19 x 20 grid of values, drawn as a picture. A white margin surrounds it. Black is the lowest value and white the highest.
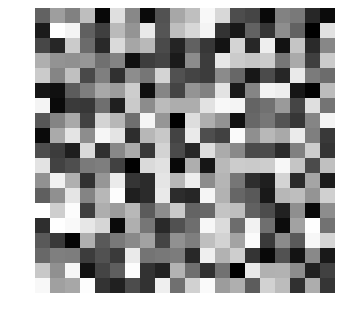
Slope: none. Seam: none. Stripes: none. Mirror symmetry: none. Grain: fine. Odd rows or columns: none. Average level on the scale: 50%. Ninth with the lowest average: top right.
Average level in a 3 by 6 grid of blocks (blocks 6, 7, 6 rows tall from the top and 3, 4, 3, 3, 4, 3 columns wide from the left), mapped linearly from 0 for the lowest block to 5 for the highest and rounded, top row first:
220311 / 223523 / 521521
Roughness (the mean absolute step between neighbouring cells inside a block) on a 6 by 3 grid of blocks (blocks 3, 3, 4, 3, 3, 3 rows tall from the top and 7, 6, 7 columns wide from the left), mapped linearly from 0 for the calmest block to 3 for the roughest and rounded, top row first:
2 1 3
0 1 3
2 2 2
2 3 2
2 0 2
1 2 3
